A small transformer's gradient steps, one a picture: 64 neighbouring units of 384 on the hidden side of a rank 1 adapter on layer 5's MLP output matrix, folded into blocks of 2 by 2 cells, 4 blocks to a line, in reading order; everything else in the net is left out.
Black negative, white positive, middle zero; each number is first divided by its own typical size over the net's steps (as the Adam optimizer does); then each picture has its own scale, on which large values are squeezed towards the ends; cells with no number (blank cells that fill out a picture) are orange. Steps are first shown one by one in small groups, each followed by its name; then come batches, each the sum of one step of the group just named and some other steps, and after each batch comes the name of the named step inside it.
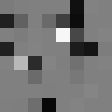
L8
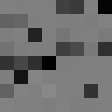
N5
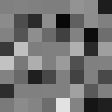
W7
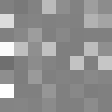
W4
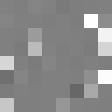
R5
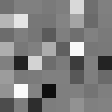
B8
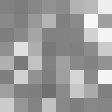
R5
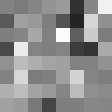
L8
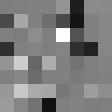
L8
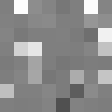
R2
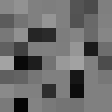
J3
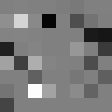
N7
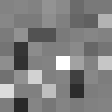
J3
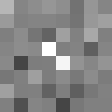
J3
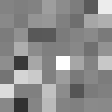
J3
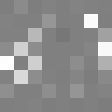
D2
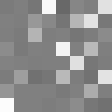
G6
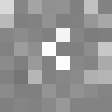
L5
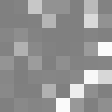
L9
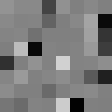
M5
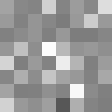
G6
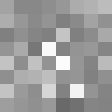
M5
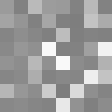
L9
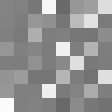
G6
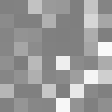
L9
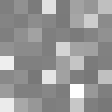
G6
